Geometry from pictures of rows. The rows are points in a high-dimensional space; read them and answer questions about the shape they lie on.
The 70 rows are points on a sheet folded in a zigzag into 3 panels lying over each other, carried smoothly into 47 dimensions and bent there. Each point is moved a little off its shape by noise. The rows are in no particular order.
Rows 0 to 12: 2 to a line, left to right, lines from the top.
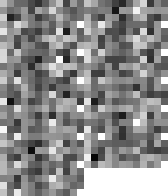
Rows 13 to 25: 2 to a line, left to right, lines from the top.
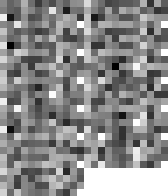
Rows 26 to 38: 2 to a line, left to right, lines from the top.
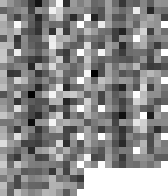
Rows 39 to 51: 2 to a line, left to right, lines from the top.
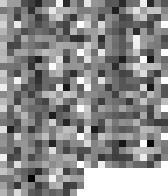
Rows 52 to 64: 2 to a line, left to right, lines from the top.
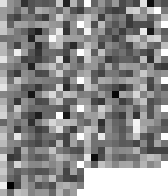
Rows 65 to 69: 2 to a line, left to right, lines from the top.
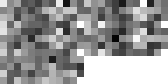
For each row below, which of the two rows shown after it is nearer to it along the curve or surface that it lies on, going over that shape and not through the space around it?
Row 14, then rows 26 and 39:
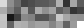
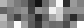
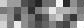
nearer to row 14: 39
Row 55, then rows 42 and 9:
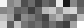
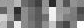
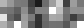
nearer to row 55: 42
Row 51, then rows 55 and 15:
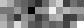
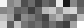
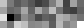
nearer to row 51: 15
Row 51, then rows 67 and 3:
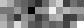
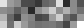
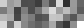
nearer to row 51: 67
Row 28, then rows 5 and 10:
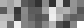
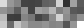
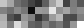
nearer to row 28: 5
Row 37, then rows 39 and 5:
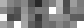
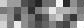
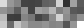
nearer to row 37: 5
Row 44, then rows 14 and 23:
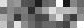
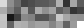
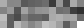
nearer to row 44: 14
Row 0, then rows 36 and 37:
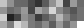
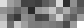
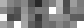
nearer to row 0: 37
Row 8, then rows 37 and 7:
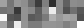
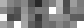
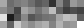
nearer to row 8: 7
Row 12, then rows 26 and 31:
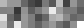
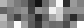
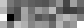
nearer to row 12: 31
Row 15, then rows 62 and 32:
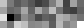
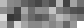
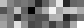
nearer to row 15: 62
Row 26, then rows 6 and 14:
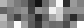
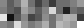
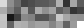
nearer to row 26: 6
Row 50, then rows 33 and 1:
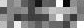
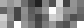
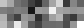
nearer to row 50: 33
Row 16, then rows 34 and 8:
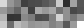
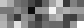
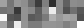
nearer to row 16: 8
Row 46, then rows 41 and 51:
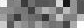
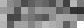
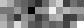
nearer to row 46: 41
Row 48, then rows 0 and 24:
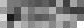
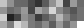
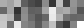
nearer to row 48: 0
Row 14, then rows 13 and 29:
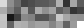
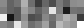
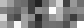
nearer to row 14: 13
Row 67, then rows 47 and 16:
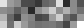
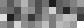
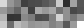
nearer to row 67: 16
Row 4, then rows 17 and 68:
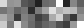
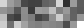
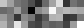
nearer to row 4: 17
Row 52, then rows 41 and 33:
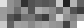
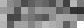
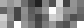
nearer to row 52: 41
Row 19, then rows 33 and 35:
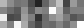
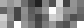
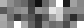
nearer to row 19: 35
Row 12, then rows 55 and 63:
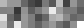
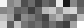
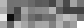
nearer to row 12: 63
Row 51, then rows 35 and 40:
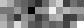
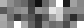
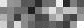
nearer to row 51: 35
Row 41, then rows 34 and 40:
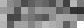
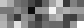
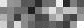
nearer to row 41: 40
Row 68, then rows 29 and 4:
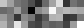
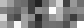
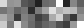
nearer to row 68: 29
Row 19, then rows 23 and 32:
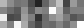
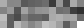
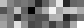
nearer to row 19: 32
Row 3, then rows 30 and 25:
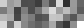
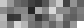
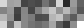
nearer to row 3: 25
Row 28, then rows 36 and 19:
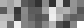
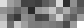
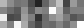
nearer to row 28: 36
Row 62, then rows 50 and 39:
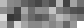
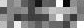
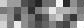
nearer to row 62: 39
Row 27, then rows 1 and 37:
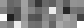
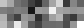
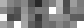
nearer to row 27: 37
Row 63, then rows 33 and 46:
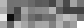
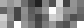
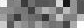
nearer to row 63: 33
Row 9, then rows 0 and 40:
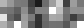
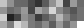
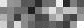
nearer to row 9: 0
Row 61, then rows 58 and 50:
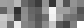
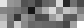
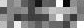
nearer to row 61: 50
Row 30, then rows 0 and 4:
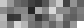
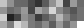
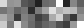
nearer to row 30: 0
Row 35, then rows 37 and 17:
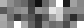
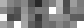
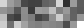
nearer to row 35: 37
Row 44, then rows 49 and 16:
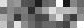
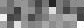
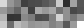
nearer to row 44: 16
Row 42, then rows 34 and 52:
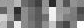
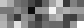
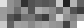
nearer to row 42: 52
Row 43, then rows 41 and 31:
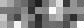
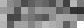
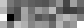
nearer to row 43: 31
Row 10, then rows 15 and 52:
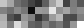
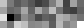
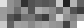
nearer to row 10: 15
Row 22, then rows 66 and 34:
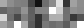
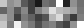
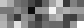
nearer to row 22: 34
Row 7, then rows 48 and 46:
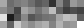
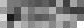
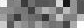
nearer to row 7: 48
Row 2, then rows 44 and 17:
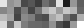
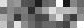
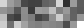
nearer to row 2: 44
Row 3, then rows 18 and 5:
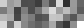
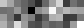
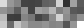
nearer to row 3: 5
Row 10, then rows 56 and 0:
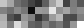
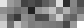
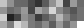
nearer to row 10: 0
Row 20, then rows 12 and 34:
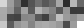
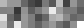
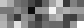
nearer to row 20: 12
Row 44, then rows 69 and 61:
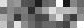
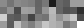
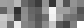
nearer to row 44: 61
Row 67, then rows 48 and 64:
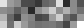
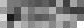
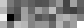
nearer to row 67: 48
